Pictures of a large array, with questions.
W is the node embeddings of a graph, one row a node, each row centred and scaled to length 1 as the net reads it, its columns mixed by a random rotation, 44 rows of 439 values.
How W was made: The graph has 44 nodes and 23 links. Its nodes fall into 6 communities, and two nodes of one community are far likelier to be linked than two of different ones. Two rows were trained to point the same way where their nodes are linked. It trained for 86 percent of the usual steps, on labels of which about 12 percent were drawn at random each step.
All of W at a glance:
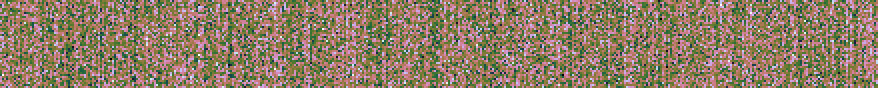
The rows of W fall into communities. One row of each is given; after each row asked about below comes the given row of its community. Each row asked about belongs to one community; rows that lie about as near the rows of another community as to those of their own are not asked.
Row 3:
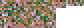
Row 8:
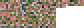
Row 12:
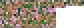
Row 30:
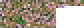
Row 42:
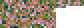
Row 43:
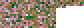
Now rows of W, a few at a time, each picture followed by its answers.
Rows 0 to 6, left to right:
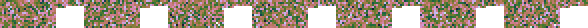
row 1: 30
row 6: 42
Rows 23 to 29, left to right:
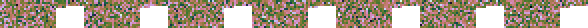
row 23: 3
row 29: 12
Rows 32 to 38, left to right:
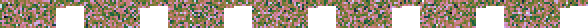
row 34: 8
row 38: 43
